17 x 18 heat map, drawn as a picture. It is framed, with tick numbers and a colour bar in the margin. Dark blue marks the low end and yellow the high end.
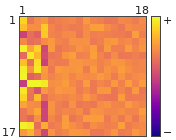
Average level on the scale: 70%. Seam: vertical, 20% of the way across, the right part calmer. Slope: none. Ninth with the highest average: middle left. Mirror symmetry: none. Roughest part: middle left.
